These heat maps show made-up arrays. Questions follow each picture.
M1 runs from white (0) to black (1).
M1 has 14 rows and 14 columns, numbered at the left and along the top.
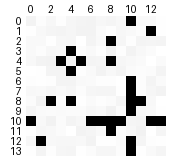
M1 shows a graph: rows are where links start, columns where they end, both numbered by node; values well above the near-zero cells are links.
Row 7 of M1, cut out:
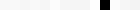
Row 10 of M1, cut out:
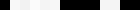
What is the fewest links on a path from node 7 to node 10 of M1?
1
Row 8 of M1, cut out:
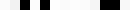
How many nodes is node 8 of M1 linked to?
4
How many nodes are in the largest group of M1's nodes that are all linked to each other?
2
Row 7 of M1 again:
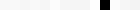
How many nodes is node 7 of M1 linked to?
1
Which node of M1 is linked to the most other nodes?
node 10
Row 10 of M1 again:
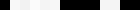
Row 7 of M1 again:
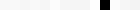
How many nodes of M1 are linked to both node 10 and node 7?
0
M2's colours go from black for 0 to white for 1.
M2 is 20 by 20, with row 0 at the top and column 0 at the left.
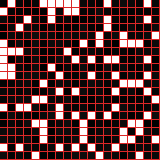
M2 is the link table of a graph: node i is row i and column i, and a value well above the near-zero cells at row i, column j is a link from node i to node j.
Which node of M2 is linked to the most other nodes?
node 0
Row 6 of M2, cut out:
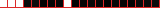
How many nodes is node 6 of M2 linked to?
4
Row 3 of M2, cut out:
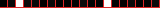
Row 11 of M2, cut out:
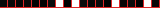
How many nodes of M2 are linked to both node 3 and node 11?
0
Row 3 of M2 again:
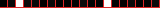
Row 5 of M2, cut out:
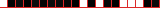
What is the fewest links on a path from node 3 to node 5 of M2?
3
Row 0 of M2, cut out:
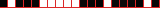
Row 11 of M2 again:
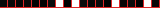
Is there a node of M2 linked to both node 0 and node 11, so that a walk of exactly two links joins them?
yes
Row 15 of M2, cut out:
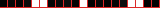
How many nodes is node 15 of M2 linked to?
5
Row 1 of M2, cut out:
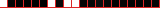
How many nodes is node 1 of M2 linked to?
4
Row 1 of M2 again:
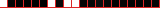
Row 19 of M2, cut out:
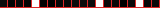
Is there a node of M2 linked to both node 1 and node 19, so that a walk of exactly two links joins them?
no
